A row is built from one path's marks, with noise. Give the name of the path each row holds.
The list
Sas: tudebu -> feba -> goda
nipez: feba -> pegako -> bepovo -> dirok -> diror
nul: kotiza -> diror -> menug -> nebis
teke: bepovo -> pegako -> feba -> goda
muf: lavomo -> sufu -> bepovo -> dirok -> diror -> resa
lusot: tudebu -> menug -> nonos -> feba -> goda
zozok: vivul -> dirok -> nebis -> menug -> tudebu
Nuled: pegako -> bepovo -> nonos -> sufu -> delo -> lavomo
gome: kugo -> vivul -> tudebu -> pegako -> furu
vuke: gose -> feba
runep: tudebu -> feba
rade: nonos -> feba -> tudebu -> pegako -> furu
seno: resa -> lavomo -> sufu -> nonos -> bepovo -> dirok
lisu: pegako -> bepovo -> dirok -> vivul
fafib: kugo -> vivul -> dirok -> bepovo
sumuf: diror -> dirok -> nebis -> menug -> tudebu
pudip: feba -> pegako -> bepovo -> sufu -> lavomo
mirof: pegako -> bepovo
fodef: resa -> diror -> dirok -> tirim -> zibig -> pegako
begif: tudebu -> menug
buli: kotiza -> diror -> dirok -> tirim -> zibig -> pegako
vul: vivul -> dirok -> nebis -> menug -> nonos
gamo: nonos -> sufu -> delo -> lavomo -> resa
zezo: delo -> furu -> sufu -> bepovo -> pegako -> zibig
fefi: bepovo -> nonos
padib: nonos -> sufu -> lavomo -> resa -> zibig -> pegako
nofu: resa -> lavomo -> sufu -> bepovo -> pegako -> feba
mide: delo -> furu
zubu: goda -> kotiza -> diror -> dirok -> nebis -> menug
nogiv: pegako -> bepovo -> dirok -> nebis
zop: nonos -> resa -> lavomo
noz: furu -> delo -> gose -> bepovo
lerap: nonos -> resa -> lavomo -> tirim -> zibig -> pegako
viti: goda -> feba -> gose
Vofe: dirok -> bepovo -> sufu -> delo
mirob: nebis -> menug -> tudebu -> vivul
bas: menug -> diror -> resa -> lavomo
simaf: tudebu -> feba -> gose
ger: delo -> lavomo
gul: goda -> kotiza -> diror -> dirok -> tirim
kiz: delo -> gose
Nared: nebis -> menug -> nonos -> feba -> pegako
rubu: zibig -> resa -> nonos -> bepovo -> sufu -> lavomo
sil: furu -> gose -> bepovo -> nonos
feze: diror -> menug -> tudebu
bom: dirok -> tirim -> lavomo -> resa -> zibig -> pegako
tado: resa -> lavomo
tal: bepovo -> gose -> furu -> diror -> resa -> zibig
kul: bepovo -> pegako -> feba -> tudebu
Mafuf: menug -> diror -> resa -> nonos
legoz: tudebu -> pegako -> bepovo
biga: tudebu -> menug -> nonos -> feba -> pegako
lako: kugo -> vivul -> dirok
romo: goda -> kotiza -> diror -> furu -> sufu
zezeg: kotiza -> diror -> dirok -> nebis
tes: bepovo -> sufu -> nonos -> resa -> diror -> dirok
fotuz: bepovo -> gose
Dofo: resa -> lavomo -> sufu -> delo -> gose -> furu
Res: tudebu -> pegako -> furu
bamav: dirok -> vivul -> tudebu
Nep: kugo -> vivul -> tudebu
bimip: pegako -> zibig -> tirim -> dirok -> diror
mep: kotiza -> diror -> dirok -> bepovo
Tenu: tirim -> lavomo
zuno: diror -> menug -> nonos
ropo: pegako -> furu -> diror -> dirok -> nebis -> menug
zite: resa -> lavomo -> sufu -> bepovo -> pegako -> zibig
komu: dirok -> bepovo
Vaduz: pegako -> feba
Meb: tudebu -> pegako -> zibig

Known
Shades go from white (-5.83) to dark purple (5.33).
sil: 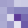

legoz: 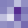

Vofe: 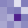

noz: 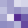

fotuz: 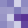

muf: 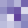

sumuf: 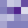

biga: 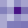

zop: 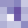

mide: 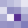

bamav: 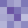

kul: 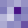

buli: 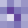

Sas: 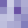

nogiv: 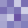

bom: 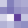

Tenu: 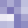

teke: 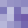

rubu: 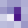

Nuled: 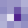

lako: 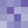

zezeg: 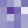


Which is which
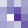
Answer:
tal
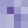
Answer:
gul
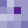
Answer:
runep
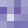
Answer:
Vaduz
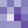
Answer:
mirof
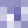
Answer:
tado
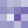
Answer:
Res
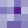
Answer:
Nared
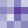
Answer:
rade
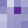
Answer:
lusot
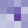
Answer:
seno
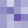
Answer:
romo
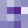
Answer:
nul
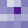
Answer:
begif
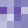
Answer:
pudip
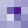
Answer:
Mafuf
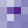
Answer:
zuno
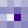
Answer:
zezo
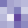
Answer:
ger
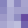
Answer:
viti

